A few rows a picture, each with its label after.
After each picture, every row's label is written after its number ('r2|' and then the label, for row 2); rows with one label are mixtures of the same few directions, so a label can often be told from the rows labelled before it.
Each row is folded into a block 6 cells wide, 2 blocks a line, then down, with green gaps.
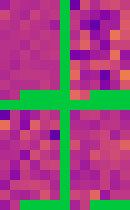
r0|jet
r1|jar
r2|jet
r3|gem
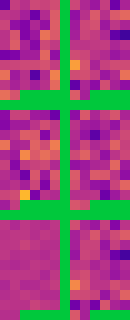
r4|jar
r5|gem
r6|gem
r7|jar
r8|jar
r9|gem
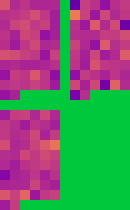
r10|jar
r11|jet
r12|gem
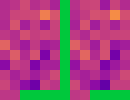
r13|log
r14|log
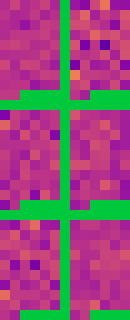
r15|jar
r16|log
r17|jet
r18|jar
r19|log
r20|gem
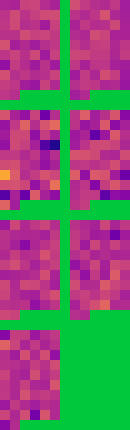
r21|log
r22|jar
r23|gem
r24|jar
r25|jar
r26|log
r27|jet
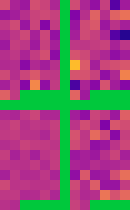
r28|jet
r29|gem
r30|log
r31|jar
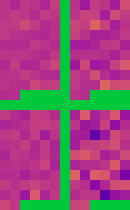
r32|jar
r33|jar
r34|jet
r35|jar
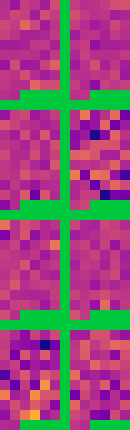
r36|jar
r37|gem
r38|jet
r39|jar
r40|jet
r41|jet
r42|log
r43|log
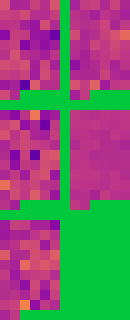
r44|gem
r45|gem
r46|log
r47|gem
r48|gem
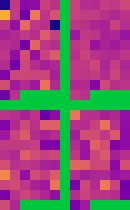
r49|jet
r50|gem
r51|gem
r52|jar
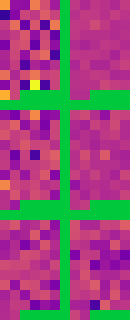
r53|jet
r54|jar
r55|log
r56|log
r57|jar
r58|gem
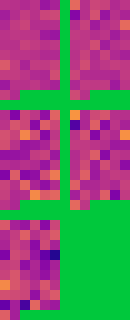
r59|gem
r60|jet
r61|jar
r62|jet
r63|gem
